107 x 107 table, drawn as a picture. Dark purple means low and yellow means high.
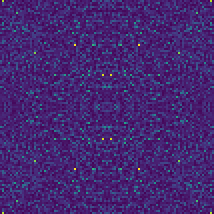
The values are skewed, with a long tail toward high values. No single row or column stands out from its neighbours. The texture is fine-grained noise. No overall slope runs across the table. Its left and right halves mirror each other, and so do its top and bottom.
